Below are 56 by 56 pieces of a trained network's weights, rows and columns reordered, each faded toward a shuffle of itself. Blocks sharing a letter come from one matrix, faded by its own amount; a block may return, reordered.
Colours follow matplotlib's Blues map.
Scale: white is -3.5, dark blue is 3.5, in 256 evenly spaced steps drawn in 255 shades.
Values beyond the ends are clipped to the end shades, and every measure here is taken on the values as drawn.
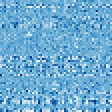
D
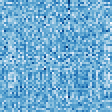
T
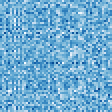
T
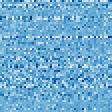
D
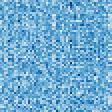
T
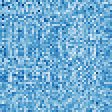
T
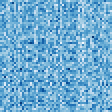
T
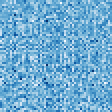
T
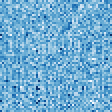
T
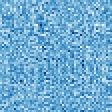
T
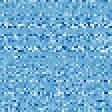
D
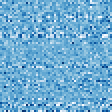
D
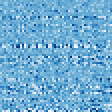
D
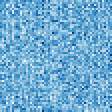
T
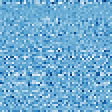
D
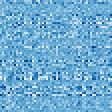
D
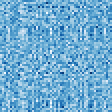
T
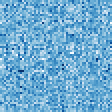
T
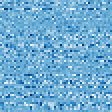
D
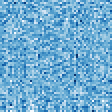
T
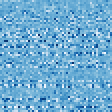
D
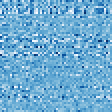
D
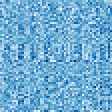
T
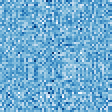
T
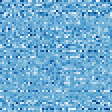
D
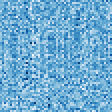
T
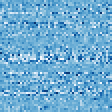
D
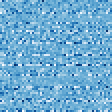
D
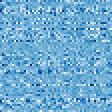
D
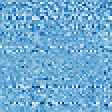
D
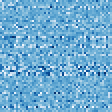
D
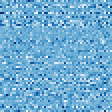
D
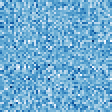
T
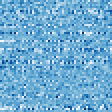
D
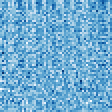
T
